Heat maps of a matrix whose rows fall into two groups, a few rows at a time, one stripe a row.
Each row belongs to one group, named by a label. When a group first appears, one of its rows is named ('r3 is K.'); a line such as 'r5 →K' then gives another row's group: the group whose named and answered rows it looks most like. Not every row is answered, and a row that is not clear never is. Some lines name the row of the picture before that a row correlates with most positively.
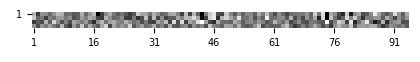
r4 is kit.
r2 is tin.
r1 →tin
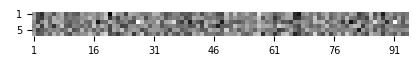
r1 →kit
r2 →kit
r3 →tin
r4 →kit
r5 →kit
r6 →kit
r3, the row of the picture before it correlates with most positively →1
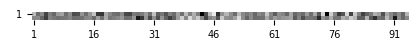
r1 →tin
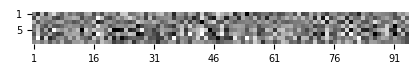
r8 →kit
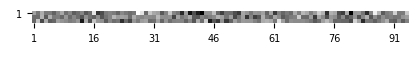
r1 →tin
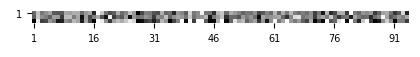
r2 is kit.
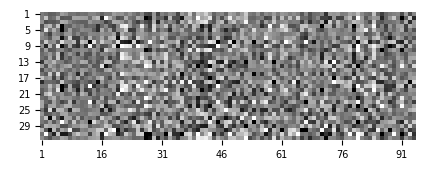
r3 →tin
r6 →kit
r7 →kit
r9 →kit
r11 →kit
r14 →tin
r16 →kit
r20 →kit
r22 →tin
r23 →kit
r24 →tin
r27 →kit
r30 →kit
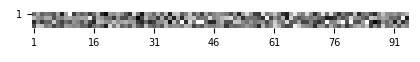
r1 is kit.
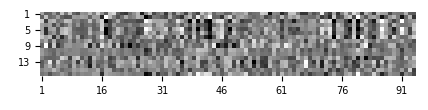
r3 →tin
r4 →tin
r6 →tin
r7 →tin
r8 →kit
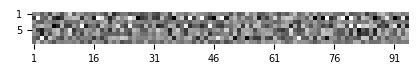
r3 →kit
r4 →kit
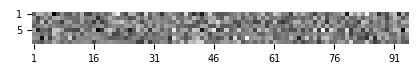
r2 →tin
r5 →tin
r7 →kit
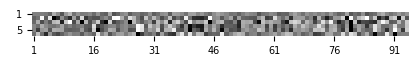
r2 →kit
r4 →tin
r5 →tin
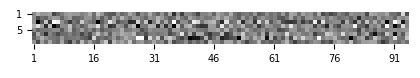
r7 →tin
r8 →kit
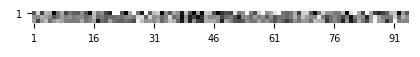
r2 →tin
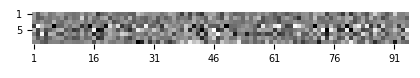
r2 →kit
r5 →tin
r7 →tin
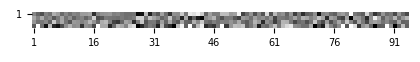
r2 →tin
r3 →kit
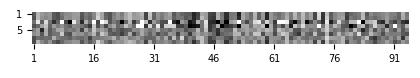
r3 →kit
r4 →tin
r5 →kit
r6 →kit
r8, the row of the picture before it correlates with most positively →4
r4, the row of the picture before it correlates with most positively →2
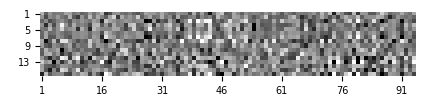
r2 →kit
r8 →tin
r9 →kit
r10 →kit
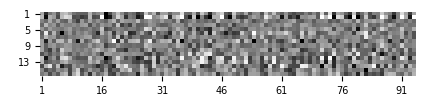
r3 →kit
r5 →tin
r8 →kit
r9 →tin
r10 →kit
